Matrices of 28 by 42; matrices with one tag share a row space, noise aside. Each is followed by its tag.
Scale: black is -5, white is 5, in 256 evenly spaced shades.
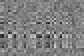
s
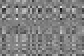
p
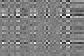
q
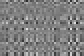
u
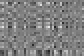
s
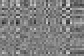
q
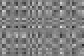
p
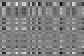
p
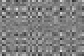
p
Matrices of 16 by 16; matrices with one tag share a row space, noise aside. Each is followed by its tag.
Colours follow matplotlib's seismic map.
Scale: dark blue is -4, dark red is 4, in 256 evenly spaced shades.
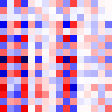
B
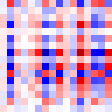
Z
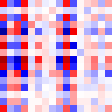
B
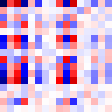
B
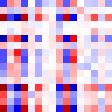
B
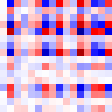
Z
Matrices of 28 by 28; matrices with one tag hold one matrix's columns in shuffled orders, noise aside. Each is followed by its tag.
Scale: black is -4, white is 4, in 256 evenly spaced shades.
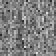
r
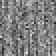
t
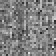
r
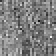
t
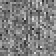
r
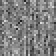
t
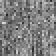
t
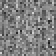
r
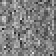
r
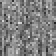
t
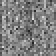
r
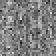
r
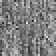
t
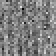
t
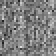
r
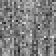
t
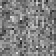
r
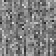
t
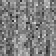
t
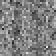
r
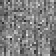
t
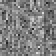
r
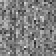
r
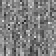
t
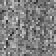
r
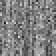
t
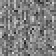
r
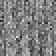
t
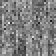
t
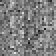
r
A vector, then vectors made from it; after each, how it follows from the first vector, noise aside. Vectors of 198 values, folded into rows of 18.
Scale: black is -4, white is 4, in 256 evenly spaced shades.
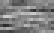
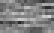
reversed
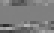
partly zeroed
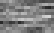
reversed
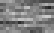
reversed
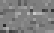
partly zeroed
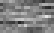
reversed
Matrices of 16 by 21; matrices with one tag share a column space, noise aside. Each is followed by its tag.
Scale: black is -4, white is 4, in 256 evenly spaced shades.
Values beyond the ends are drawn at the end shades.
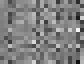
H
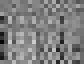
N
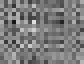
H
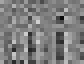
N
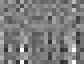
N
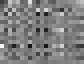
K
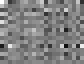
K
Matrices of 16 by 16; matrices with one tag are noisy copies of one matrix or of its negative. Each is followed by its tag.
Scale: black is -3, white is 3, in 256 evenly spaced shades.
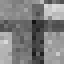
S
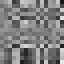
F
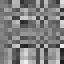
F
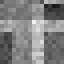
S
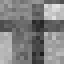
S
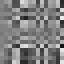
F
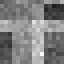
S
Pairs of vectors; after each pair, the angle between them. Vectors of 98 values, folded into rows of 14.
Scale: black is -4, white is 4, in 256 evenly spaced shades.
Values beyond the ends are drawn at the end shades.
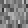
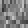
partly aligned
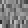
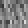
partly aligned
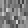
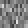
partly aligned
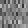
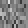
partly opposed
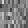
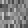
nearly parallel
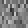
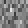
nearly opposite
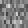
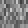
partly opposed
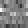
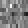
partly opposed
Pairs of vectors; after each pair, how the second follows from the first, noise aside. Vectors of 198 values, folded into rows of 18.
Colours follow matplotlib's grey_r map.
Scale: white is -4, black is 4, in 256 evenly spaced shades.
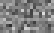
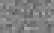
shrunk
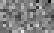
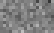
shrunk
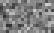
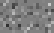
partly zeroed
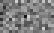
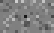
partly zeroed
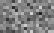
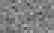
shrunk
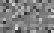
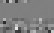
partly zeroed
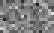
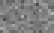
shrunk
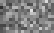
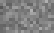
shrunk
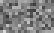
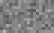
shrunk
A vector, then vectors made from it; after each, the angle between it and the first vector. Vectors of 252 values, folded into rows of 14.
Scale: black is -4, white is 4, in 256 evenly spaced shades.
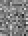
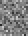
partly aligned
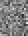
nearly parallel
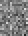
nearly parallel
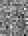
nearly parallel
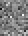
partly opposed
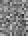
nearly parallel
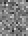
orthogonal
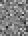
partly aligned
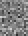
partly aligned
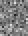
partly aligned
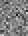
partly aligned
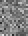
partly aligned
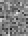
partly opposed
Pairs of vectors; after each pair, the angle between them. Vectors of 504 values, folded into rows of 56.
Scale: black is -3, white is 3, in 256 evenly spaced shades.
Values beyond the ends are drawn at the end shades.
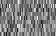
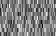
nearly parallel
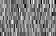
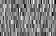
nearly parallel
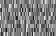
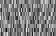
nearly parallel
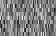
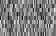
nearly opposite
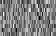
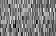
orthogonal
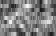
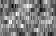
nearly parallel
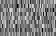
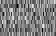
nearly parallel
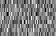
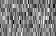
orthogonal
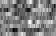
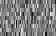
orthogonal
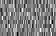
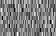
nearly opposite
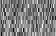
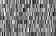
partly opposed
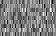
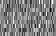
nearly opposite
